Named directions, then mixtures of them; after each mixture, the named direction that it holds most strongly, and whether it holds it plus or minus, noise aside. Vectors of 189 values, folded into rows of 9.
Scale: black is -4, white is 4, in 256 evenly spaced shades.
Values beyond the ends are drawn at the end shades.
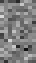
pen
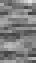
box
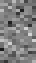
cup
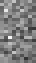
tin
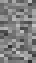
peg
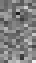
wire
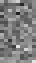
pen, minus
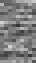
box, plus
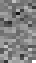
wire, plus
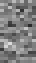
cup, plus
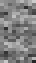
box, plus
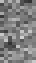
pen, minus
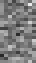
peg, minus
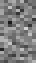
cup, plus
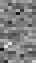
cup, plus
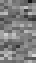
box, minus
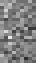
tin, plus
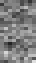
box, minus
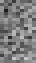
tin, minus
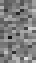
tin, minus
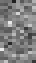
cup, minus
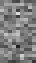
wire, minus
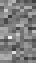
tin, plus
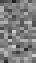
pen, plus
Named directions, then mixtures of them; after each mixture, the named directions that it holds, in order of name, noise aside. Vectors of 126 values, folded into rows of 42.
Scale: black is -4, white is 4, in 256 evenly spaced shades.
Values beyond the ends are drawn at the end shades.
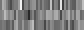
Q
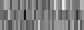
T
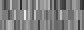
Q, T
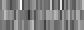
Q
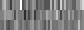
Q, T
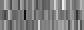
T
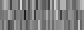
Q, T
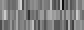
Q, T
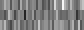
T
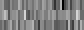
Q, T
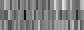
T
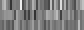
Q, T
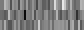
T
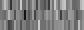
Q, T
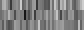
Q, T
